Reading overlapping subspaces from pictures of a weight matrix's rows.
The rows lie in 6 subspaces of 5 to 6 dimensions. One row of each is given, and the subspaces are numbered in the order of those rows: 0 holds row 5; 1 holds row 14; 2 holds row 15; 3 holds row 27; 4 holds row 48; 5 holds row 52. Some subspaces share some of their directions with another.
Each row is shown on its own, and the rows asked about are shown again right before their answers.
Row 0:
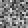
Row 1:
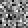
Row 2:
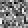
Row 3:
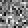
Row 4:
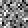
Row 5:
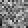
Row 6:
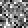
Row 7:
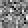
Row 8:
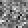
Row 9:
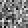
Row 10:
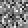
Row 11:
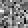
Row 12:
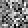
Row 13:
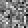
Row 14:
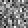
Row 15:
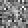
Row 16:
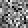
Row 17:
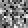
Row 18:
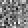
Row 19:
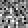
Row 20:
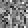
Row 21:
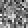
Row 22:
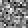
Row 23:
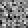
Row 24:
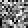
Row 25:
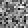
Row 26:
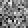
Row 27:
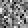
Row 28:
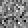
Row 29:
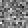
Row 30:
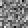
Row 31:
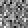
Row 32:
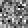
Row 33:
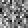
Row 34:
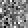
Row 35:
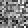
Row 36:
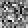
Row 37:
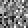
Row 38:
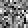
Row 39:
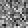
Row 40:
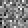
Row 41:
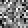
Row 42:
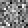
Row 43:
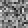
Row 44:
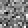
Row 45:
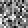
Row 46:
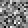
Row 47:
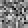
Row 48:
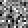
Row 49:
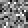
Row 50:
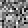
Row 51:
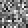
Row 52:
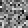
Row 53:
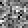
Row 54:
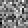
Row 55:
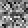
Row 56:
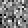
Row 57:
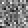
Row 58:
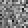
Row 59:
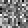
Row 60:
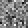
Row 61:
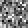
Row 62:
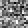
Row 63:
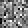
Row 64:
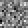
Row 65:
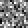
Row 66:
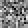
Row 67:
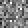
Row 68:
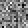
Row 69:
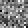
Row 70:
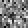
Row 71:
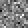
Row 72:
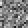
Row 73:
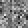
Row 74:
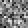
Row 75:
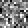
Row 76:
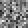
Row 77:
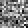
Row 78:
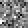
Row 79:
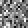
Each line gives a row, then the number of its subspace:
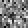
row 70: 3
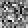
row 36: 2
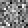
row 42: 2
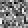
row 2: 4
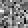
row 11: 4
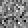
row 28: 3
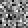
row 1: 0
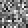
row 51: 2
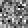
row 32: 1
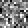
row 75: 5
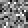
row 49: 0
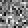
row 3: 5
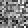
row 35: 1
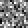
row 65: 4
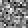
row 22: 1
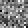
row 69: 1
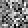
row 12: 0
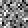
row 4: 4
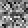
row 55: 0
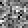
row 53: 4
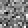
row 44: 1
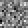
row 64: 4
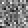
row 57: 2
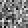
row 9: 2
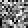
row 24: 0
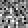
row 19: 4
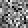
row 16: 0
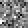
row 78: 4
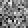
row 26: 0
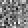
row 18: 2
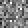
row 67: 4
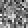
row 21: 3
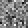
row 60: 1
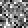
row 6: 5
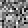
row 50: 2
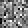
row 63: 5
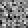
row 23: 0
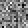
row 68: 2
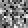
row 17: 0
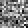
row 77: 1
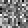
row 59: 2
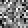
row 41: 2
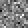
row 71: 3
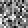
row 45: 4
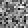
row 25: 1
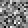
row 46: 0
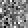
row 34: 2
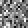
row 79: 4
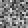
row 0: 1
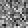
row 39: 0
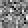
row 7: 2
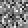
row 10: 0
